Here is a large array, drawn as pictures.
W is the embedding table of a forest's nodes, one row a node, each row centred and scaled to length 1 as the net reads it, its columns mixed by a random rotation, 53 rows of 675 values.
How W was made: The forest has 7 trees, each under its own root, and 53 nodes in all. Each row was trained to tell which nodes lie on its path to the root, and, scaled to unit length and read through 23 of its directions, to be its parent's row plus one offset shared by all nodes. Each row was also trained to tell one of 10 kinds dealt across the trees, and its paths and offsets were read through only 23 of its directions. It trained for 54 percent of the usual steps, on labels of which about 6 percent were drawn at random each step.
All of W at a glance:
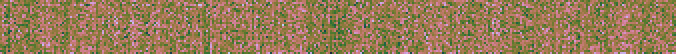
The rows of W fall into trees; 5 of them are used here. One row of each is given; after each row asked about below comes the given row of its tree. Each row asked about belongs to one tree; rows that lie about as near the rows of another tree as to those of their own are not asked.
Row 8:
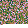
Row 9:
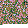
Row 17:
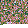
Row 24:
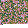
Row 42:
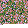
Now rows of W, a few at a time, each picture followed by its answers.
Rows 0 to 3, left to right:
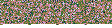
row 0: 9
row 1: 24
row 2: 8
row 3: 8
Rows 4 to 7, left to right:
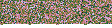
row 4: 42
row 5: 42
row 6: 8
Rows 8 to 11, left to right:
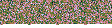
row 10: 24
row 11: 17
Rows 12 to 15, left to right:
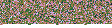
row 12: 8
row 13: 24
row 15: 9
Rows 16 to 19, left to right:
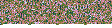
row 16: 8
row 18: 9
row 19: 42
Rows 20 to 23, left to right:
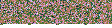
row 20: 24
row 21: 24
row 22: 17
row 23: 42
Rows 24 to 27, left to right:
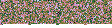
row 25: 24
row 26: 24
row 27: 8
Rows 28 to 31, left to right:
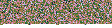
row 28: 42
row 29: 9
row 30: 17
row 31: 9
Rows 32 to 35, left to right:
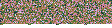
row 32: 17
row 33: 17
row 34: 8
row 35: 24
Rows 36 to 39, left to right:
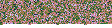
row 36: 42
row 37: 42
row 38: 24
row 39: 17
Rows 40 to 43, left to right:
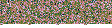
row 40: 8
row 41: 9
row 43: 17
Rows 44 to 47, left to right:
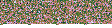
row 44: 17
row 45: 42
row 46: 8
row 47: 17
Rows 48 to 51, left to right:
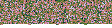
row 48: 8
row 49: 17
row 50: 8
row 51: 17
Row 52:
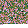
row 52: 17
